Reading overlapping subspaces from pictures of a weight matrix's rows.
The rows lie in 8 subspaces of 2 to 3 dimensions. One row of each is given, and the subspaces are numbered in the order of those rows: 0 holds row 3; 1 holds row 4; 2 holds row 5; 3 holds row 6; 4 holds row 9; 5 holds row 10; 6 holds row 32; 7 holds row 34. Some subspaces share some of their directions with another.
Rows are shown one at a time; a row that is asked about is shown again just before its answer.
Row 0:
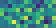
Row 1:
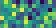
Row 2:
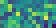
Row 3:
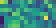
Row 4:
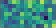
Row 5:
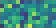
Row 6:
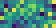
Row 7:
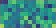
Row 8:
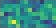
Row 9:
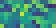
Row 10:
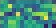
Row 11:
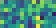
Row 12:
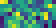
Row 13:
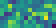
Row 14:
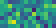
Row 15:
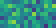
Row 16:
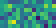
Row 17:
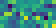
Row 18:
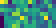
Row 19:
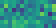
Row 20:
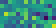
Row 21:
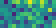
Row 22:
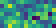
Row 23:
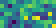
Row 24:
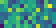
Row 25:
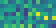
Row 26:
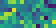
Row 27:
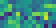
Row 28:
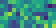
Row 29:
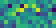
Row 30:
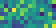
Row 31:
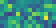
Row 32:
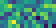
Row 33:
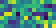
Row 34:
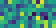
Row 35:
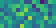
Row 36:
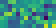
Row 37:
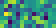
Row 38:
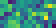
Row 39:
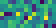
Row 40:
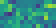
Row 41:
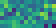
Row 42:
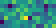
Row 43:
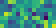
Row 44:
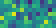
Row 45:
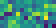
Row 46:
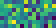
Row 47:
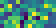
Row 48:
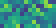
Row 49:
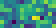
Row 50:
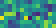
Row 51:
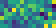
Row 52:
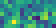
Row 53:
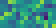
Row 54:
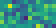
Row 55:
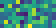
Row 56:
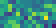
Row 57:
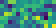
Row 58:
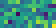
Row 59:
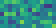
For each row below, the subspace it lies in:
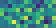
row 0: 0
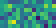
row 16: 6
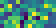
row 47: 2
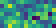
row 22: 7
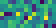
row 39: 4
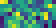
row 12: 0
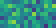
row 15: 6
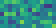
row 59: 0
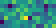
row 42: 0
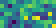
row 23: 7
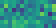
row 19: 3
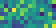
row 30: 3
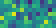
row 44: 1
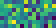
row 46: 6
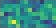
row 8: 0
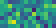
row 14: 6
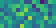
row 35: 4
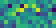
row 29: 5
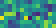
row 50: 1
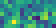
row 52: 7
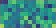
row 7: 5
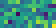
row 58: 2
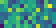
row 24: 5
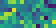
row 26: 7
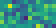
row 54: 0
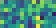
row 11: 7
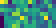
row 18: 0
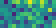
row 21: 1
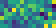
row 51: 3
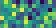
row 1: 1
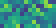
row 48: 4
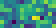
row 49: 7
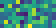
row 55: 2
